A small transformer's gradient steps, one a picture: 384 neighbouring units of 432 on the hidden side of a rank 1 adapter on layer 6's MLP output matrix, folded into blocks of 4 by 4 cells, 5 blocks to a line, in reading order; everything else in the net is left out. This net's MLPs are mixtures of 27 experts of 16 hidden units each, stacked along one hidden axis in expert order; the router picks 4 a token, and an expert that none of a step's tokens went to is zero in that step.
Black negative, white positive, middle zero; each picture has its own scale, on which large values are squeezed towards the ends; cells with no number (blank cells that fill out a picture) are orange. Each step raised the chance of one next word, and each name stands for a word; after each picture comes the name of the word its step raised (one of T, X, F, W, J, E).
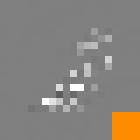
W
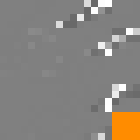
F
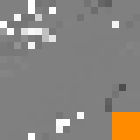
W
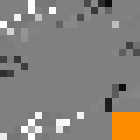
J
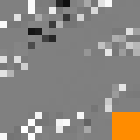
J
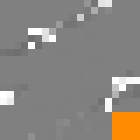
F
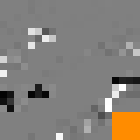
W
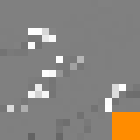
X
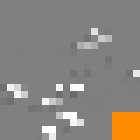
W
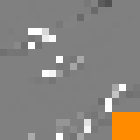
X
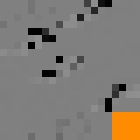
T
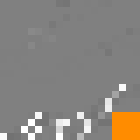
X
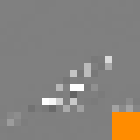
F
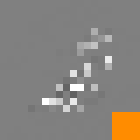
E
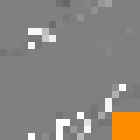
J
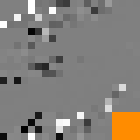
E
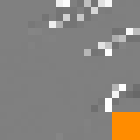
F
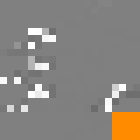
X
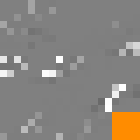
X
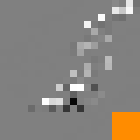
E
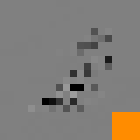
T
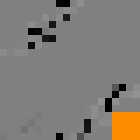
T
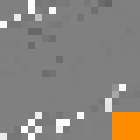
E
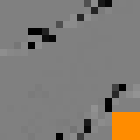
T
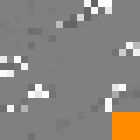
E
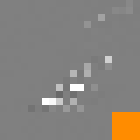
F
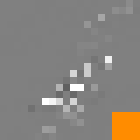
J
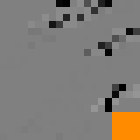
T
